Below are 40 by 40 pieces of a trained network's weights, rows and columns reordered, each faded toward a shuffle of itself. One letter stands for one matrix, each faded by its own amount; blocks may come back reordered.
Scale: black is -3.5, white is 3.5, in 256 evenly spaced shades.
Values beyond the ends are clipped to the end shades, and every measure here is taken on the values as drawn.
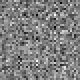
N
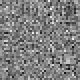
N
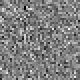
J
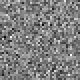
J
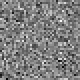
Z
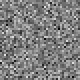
Z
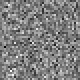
Z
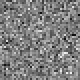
J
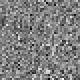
Z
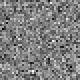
J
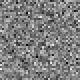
J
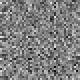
N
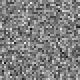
J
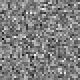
Z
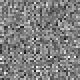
N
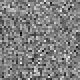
J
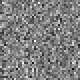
Z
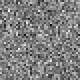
Z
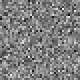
Z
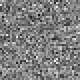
J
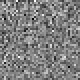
Z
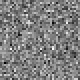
Z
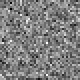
J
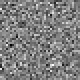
Z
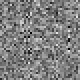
N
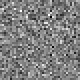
N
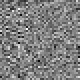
N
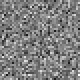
Z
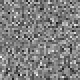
Z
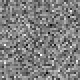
J
